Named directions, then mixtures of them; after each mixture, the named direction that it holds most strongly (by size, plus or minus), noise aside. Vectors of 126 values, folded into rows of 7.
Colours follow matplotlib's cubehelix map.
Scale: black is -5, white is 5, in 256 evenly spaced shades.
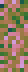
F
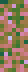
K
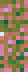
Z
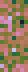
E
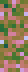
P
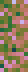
E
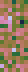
E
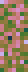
K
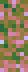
P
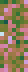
Z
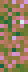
E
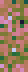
E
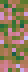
P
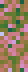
F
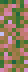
K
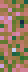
E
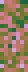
F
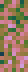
F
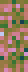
Z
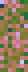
F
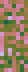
K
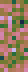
E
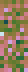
Z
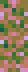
P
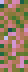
F
